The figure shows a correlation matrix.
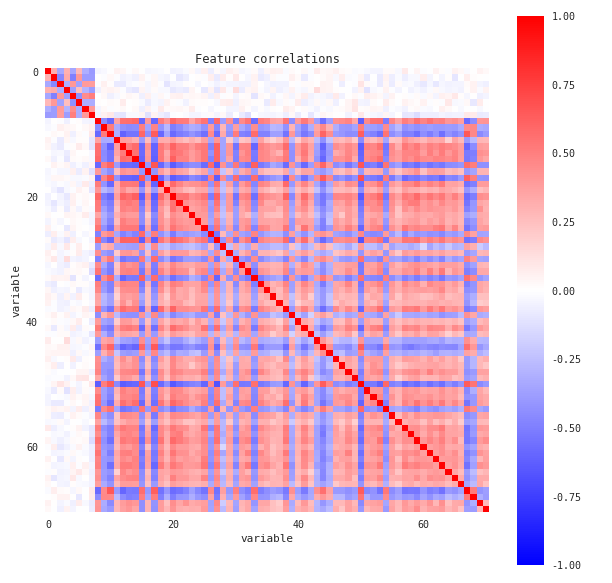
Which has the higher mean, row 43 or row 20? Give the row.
20
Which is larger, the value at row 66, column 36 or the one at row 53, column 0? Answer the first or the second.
the first
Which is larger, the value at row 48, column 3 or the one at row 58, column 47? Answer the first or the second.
the second
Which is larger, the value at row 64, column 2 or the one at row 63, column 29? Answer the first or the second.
the second
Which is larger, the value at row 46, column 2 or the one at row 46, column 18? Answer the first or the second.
the second
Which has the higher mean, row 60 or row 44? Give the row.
60
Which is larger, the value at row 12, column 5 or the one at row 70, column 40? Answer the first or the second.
the second
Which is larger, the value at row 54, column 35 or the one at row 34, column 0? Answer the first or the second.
the second
